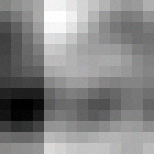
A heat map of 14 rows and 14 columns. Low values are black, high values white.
Stripes: none. Seam: vertical, 30% of the way across, the right part higher. Grain: blotchy. Ninth with the highest average: top middle.
